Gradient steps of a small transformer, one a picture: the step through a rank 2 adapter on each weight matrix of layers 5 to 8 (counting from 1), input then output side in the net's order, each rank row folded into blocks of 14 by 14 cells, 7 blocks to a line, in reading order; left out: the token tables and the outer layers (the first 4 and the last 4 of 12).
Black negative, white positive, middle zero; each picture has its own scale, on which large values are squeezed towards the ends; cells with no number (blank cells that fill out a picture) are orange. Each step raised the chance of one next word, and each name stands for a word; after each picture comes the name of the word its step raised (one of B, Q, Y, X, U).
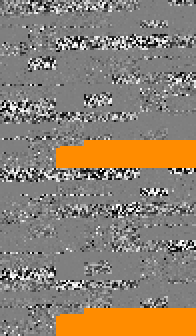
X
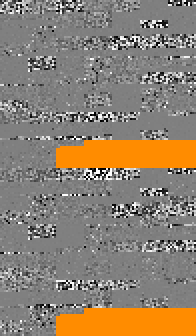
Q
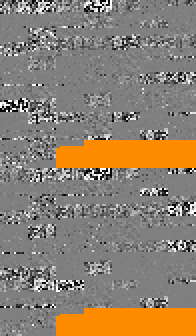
X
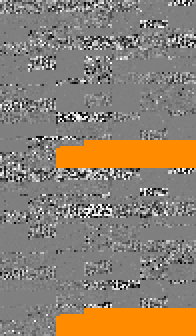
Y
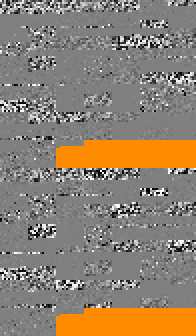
X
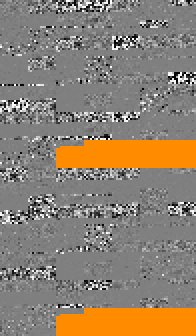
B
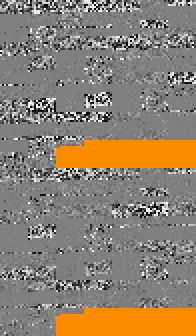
Y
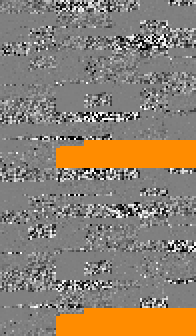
Q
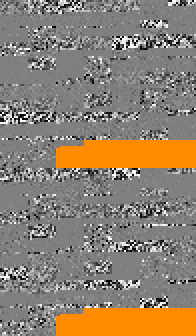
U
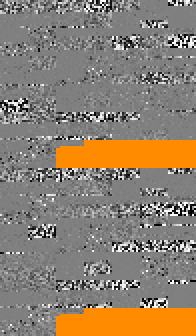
Y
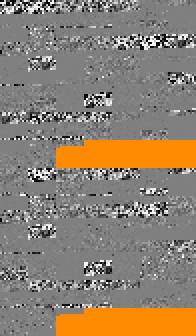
U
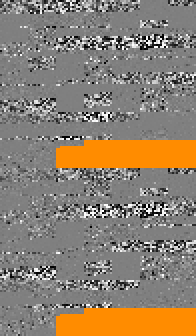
U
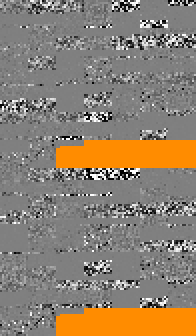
Q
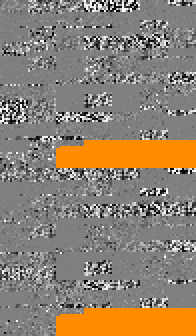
Y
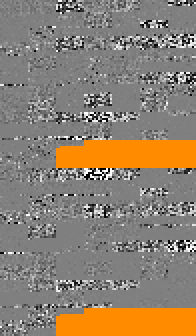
Q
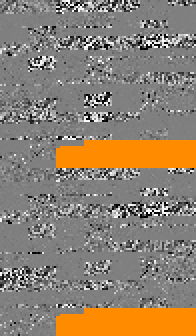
U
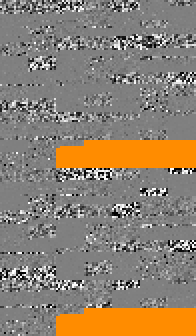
X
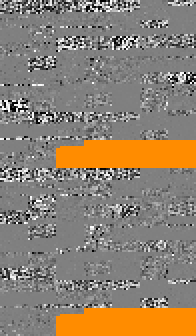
B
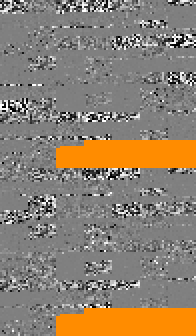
B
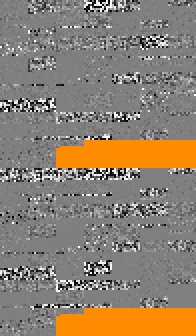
X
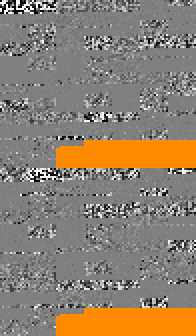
Q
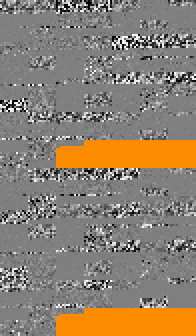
B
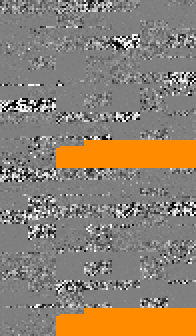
B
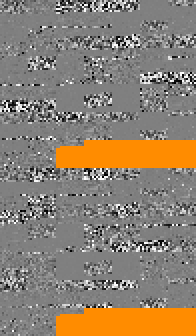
B
